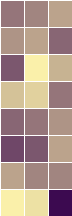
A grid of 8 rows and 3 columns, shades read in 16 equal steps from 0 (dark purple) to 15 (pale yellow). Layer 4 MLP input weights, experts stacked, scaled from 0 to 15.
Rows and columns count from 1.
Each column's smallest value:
4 5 0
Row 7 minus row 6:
6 3 -2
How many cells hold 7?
3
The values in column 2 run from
5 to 15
